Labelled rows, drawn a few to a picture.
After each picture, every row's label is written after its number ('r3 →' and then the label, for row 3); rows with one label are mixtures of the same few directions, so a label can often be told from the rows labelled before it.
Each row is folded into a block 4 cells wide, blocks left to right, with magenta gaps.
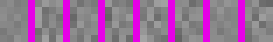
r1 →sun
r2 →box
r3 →box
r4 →box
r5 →sun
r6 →sun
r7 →sun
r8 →sun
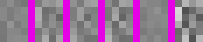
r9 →sun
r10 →box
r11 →sun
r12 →sun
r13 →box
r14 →box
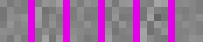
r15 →box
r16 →box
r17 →sun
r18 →sun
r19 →sun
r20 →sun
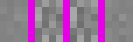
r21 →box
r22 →box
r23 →box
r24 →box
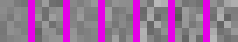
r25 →sun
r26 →sun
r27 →sun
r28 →box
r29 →sun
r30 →box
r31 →sun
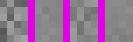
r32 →sun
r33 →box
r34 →sun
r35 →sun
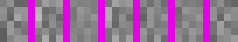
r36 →sun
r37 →box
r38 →box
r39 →box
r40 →box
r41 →box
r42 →sun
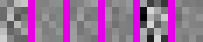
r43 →sun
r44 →sun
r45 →sun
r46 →box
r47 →box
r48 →box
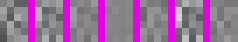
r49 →sun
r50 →box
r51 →box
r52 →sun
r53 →box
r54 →box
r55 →sun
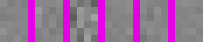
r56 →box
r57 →box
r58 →box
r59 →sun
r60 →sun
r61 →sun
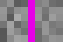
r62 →sun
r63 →sun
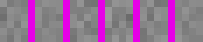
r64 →box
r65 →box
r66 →sun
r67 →box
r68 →sun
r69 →sun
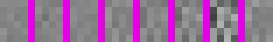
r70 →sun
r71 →sun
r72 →box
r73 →box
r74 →box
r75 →box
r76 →box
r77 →box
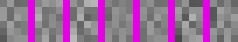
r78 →sun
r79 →box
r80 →sun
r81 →box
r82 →sun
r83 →sun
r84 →box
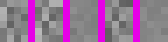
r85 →box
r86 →sun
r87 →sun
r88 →sun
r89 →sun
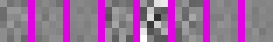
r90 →box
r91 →sun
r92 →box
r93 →box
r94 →sun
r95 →sun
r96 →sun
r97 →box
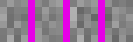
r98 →box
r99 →sun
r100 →box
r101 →box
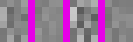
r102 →box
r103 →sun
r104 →box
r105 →box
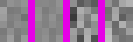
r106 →box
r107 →box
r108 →box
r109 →sun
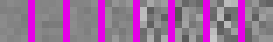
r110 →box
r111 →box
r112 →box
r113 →box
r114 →box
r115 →box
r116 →sun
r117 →sun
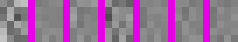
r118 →sun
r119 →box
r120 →box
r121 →box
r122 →box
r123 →sun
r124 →box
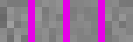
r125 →box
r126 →box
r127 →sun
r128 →sun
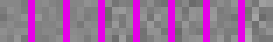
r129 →box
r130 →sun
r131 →sun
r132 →box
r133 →sun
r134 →sun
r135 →box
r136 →sun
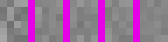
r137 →sun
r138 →box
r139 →box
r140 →sun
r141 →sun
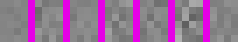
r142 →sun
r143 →box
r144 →box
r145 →sun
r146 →sun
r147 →sun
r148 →box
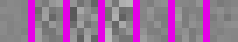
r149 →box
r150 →sun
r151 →box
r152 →sun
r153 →sun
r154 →box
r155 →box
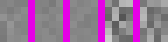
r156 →sun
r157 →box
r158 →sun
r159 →sun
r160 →box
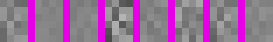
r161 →sun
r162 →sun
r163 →box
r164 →sun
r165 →sun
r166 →box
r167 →sun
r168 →sun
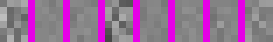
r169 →box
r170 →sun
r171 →box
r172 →sun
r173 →box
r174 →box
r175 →box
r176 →sun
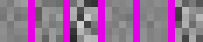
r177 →sun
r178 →box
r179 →sun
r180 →box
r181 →sun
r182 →box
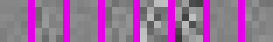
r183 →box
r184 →box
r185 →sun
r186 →box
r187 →sun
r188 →sun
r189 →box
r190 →sun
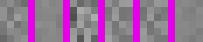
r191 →sun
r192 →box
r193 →box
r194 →sun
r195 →sun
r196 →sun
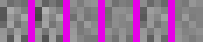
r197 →box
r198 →box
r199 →sun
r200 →box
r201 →box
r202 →sun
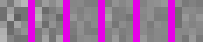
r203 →sun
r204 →box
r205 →sun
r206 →box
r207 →sun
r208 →box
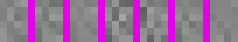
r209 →sun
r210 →sun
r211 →sun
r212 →sun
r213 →box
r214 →sun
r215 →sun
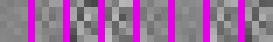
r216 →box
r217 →sun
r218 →sun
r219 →sun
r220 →sun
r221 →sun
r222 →sun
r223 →sun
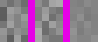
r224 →box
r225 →sun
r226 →sun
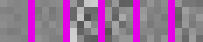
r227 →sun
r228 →sun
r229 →sun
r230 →sun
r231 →box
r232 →box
